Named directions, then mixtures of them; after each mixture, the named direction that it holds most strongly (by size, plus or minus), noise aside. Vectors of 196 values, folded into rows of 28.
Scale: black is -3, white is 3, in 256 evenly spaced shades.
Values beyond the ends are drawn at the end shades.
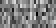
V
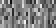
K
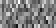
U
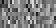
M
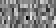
V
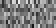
M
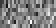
M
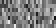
M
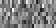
U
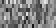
K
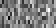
M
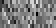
M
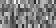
U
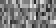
V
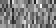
K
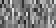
K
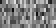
V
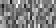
U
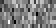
V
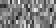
M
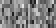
K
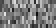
V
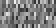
U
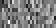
M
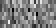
V
